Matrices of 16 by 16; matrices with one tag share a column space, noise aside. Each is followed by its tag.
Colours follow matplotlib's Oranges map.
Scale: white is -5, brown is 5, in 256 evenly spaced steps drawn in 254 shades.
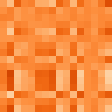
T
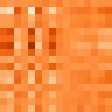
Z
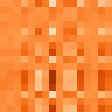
T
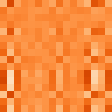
T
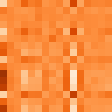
T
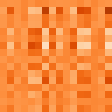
Z
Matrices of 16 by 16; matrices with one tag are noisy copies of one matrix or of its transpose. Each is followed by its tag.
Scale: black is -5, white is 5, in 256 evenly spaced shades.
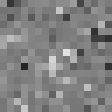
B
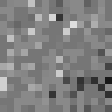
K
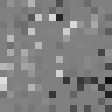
K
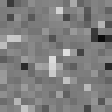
B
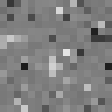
B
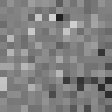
K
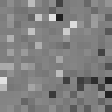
K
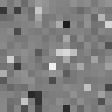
B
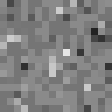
B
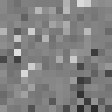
K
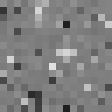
B
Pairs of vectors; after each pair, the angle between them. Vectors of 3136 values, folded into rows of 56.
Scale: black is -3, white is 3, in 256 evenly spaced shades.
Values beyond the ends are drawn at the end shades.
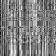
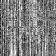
nearly parallel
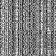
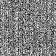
partly aligned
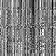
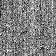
partly opposed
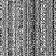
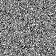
orthogonal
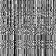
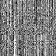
nearly opposite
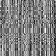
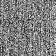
partly opposed
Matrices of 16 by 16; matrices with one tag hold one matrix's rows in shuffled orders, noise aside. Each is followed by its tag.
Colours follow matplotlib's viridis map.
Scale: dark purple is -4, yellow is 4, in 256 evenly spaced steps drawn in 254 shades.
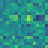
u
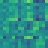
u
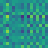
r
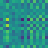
r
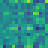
u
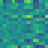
u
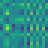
r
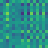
r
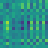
r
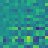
u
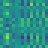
r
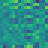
u
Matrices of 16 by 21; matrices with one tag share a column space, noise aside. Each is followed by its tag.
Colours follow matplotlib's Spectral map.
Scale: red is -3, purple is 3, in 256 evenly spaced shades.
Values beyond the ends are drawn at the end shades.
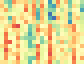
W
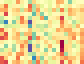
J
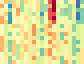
W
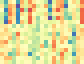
W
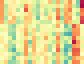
W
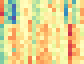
W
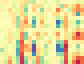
J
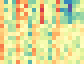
W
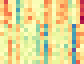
W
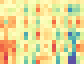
J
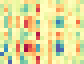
J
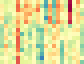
W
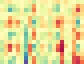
J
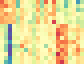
W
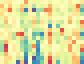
J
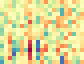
J
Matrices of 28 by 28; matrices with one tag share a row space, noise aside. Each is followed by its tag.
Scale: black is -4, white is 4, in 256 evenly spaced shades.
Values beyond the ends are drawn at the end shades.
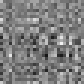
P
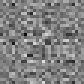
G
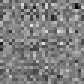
P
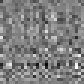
P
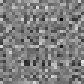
P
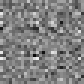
P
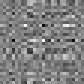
G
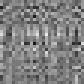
P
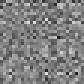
P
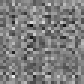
G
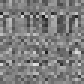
P
